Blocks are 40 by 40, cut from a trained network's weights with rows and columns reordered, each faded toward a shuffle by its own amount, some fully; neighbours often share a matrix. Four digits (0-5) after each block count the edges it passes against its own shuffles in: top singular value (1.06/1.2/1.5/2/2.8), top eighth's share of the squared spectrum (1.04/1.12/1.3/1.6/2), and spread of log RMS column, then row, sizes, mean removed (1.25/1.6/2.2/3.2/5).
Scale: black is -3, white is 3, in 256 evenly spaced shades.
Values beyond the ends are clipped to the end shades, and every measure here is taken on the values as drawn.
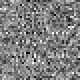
3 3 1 1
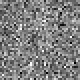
2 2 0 1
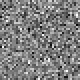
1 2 0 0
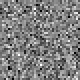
2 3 1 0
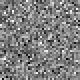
0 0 0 0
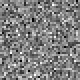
0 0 0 0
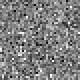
0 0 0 0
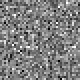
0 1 0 0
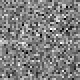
1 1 0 0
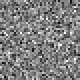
0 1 0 0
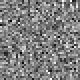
2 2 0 1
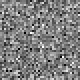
2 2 1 0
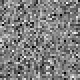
2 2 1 0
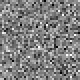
0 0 0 0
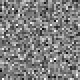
1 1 0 0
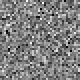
1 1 0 0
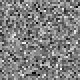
1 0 0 0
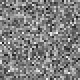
1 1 0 0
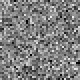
1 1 0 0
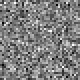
2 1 0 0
